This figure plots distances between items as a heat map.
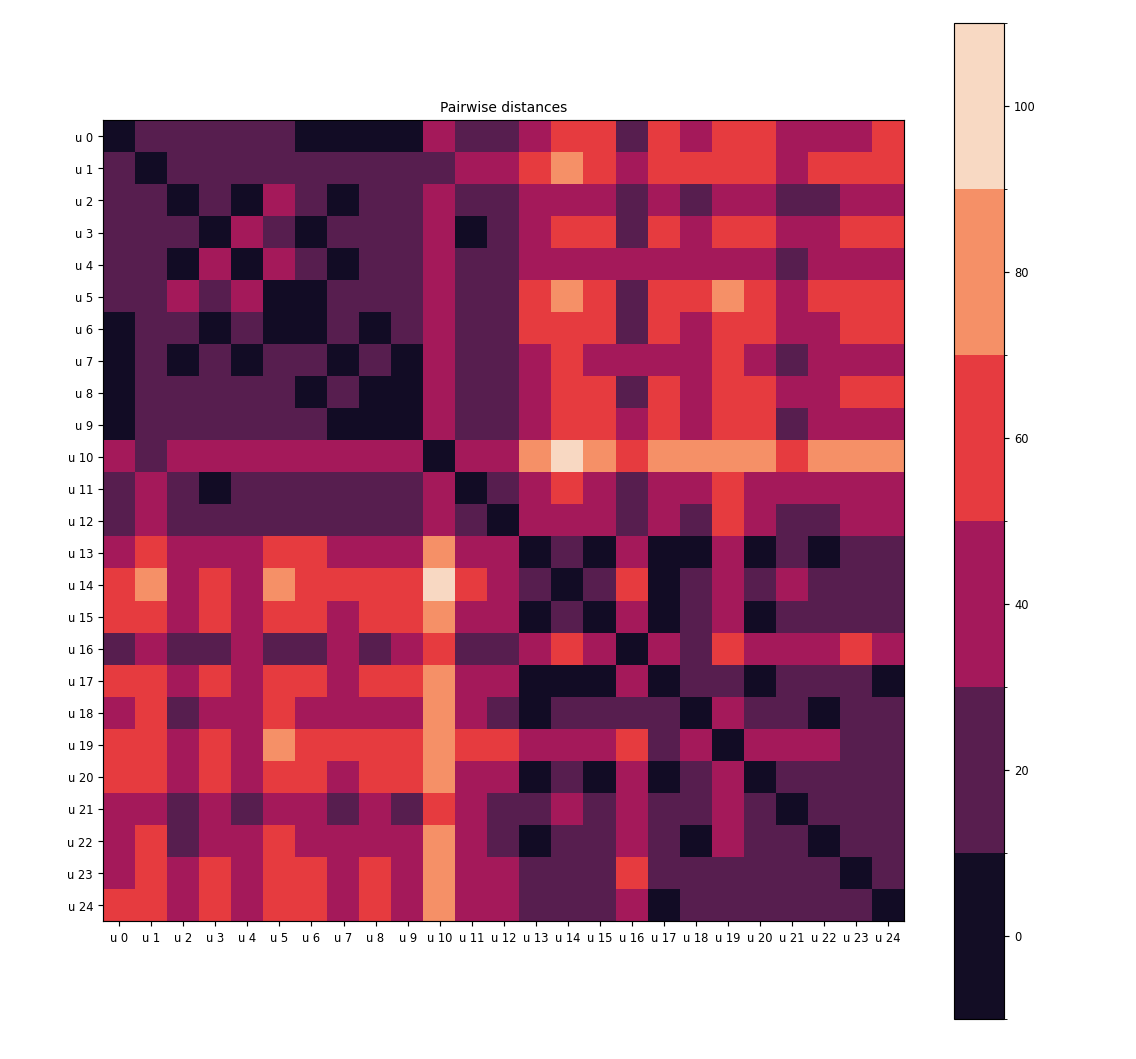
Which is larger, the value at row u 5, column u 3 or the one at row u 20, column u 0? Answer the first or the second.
the second
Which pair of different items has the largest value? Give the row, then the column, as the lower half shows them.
u 14, u 10
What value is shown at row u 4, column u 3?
40
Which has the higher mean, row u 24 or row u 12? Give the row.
u 24
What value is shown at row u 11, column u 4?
20
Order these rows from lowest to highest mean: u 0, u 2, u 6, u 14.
u 2, u 0, u 6, u 14
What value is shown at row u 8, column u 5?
20
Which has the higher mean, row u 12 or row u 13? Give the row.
u 13
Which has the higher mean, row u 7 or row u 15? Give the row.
u 15
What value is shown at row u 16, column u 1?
40
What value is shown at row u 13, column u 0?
40
